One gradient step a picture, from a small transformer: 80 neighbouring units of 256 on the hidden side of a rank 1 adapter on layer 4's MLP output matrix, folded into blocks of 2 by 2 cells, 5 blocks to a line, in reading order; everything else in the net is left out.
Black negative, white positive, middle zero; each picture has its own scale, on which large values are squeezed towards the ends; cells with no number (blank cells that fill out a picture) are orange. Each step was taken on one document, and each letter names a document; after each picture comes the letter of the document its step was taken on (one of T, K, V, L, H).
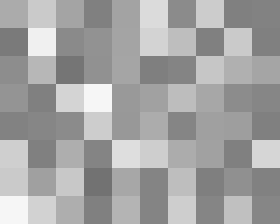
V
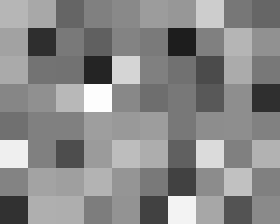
V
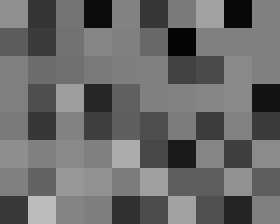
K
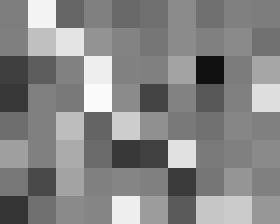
V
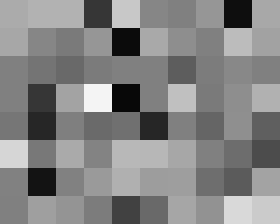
K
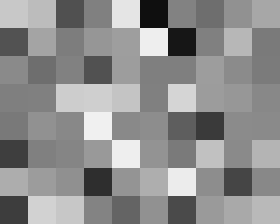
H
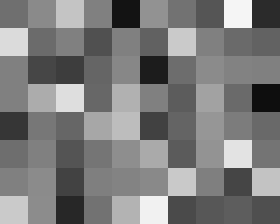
H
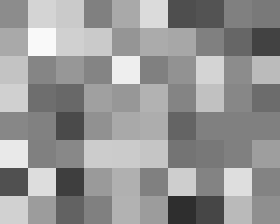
V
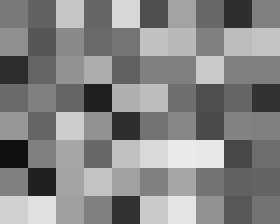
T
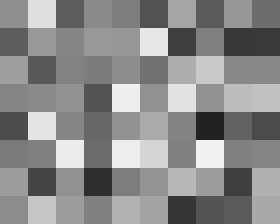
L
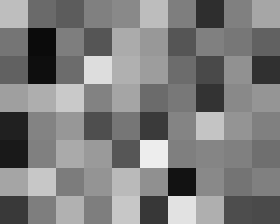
V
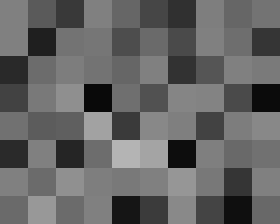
T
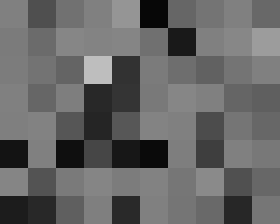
L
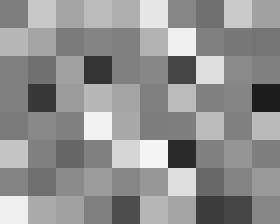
K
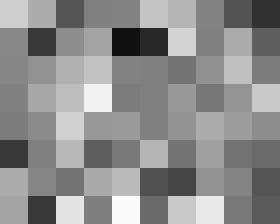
H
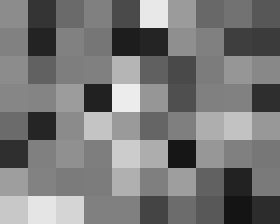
L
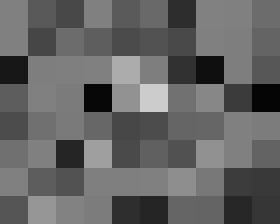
T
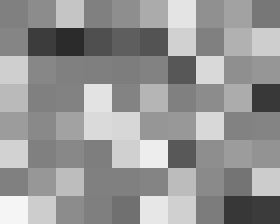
T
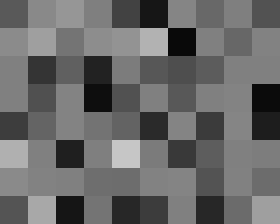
L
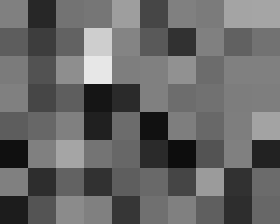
K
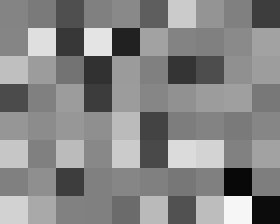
T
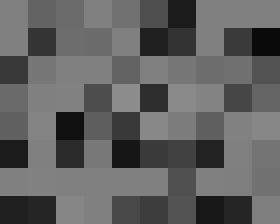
T
